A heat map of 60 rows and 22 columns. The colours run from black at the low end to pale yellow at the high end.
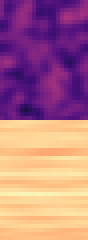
It is made of 2 by 1 panels. Panel 1,1: low, blotchy. Panel 2,1: very high, streaked across, faint in contrast.
